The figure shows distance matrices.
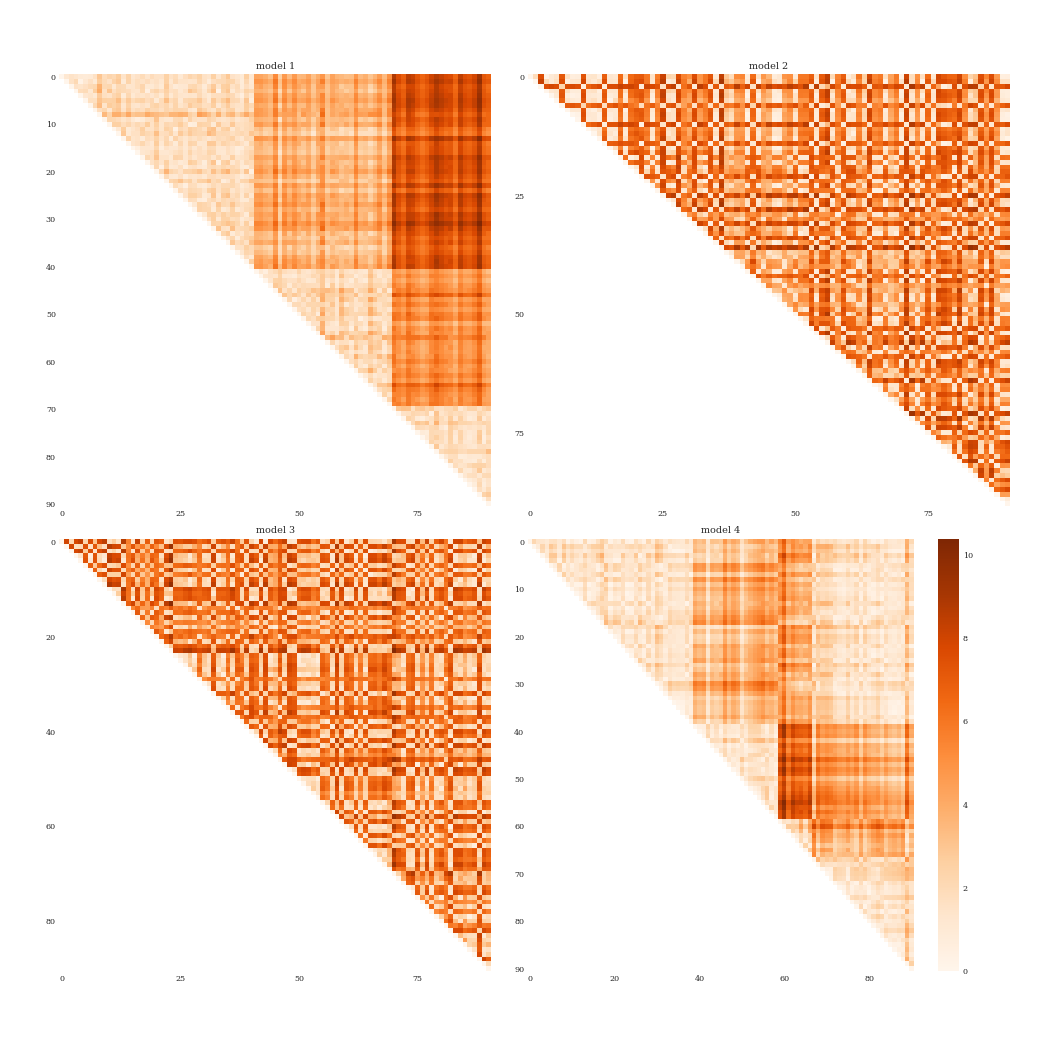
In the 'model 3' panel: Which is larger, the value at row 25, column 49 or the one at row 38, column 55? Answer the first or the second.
the first
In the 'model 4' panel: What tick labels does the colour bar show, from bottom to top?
0, 2, 4, 6, 8, 10
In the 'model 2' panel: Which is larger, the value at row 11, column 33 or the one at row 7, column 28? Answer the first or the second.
the second
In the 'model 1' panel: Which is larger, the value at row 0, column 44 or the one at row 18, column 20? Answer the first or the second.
the first
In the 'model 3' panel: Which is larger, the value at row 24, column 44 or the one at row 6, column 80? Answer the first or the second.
the second
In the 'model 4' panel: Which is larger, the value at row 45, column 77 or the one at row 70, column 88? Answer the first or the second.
the first
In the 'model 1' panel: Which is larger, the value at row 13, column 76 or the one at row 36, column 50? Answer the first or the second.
the first
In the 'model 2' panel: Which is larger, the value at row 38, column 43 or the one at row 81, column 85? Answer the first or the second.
the first
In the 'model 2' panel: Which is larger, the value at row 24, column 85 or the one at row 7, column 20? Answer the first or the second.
the second
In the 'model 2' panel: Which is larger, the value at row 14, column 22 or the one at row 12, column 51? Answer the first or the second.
the first
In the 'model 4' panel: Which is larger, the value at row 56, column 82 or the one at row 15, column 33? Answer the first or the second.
the first
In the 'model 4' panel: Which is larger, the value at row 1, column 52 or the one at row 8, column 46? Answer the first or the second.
the second
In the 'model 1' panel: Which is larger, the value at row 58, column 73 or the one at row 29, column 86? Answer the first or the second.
the second
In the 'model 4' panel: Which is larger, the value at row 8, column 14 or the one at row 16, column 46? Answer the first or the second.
the second
